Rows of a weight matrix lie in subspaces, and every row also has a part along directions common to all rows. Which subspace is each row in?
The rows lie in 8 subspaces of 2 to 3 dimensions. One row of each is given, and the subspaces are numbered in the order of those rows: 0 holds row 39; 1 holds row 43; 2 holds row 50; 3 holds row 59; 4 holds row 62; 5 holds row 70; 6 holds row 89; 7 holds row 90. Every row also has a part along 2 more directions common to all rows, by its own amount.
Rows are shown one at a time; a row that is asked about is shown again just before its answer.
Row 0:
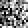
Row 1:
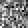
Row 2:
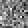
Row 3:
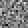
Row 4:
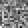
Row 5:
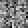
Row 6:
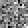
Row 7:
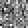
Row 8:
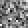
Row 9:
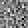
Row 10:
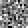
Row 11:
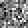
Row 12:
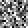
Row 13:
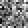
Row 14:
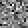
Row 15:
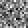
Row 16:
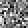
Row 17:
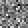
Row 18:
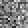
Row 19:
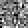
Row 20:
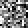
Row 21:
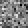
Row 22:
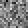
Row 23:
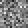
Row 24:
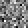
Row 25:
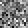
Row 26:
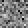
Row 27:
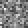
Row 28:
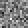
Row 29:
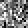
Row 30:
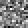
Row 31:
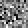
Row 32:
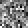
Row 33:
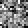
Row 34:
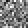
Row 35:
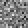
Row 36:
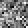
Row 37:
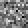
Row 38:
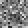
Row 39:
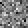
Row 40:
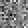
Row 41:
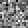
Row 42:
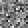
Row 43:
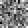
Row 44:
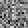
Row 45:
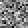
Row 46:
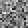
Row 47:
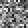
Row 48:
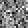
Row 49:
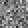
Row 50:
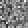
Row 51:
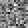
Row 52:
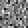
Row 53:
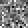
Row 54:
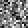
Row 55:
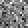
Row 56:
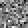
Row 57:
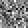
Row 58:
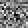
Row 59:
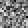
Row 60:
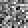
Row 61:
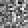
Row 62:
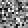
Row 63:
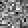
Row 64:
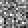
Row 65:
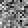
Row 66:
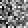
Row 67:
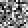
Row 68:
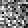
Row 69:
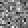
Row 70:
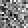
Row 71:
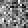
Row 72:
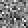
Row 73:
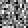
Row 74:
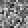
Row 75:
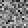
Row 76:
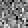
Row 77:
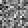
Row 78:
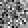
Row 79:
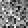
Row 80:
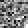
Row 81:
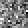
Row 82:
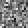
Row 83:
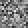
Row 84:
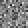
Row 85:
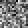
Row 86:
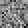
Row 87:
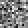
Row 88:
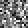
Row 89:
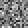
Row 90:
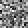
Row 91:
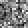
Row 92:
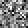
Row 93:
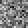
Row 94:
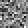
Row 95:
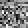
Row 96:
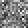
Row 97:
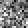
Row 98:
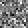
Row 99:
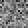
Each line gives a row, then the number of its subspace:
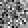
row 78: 0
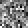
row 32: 5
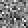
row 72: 7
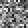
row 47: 5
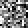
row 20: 4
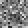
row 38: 1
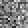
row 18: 5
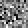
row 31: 2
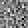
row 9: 6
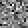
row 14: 0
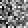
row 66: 2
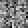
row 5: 4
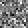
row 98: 0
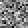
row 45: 0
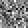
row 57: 6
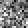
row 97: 3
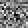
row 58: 3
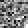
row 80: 5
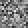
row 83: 3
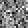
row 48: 6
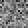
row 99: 2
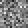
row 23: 4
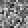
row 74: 4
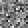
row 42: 4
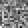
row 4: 5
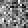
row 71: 1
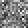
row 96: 2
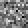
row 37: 2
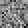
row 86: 5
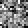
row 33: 1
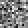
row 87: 4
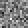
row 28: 6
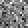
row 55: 7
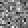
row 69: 0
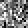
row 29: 3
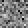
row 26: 2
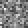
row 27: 1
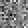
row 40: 5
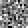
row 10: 1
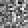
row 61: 3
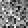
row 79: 2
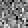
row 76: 7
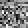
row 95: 3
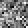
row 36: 7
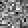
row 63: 0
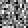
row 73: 1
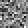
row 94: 5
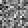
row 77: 7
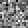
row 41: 4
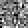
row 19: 1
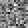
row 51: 3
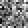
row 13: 2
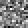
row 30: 3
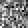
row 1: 5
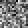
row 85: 7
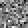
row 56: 3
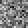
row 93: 7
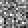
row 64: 4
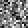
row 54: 6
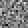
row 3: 7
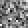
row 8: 6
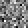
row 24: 1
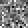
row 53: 5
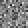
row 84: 0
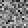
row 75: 2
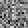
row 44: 0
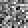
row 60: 4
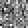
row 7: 1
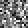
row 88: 6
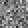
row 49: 6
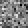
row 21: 1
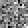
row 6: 1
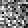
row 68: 5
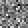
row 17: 4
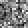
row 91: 3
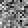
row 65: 7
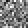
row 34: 6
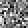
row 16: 4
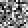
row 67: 3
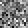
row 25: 0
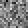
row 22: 6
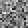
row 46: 7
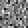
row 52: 1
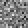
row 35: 6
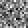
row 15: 6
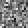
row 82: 5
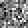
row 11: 3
